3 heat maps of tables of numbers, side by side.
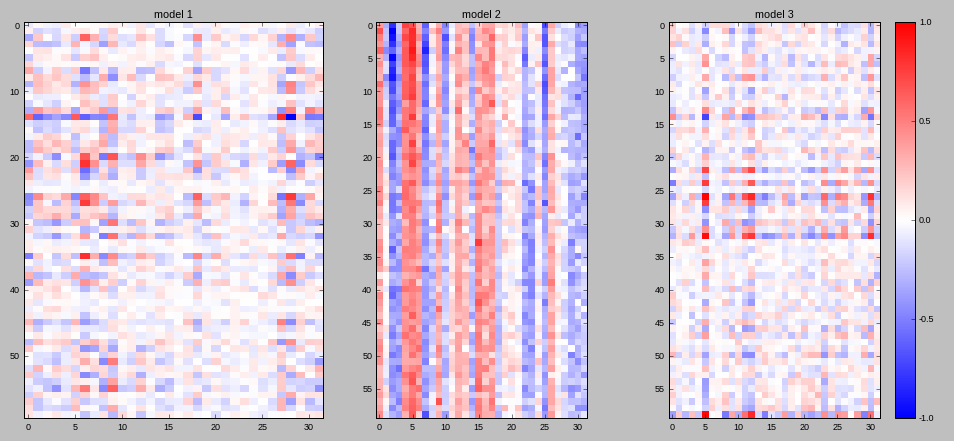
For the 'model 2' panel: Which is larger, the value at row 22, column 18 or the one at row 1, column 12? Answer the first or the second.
the second
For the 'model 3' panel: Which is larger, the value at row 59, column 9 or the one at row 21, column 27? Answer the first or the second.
the first
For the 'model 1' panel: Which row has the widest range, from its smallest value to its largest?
14
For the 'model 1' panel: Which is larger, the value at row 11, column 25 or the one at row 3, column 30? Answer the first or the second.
the first
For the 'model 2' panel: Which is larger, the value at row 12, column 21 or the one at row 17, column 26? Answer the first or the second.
the second
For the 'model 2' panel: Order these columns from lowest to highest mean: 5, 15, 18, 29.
29, 18, 15, 5
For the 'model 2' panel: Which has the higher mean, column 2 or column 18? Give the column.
18
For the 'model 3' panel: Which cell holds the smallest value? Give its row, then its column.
14, 5
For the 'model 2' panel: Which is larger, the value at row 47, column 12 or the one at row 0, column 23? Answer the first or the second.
the first
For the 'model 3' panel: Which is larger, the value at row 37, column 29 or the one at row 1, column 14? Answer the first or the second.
the second
